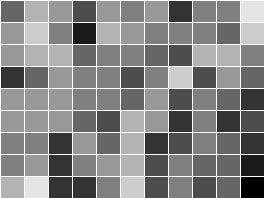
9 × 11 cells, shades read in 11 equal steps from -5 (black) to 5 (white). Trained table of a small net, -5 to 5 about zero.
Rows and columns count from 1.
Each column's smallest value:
-3 -1 -3 -4 -2 -2 -3 -3 -2 -3 -5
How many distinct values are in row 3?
5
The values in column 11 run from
-5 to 4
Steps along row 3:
up same down up same down down up same down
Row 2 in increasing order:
-4 -1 0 0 0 0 1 1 2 3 3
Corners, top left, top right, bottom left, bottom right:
-1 4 2 -5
